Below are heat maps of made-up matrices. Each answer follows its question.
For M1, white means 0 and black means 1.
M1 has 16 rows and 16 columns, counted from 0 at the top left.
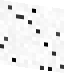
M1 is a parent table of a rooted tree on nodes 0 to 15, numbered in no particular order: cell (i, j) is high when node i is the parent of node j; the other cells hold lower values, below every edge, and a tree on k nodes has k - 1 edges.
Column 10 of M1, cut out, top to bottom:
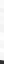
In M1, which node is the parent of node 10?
15
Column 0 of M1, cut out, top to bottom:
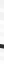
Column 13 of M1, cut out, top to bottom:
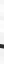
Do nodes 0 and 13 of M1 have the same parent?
yes
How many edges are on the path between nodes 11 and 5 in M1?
5
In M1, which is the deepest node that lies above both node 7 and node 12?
14
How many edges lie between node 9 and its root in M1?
1
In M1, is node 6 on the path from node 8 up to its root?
yes
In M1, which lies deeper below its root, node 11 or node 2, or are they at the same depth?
node 2
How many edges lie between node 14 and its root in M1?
1
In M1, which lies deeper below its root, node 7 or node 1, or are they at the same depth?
node 7
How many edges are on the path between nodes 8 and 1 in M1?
1
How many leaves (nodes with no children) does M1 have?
8
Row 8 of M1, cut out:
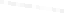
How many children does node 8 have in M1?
0
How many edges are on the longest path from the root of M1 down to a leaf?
4
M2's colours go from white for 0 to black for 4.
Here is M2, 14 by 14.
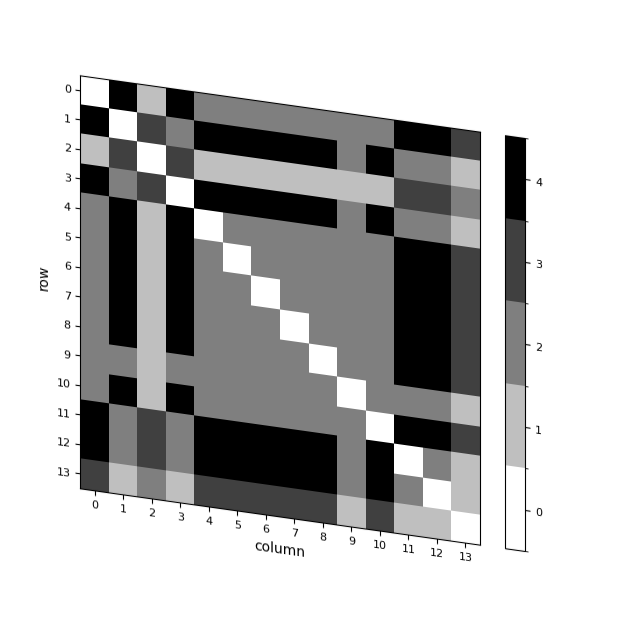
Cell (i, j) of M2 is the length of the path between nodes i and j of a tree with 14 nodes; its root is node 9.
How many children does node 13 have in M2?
4
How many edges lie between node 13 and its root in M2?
1
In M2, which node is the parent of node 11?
13
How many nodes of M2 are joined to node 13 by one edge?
5
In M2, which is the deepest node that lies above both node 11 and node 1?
13
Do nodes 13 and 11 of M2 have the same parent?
no
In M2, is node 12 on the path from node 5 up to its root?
no
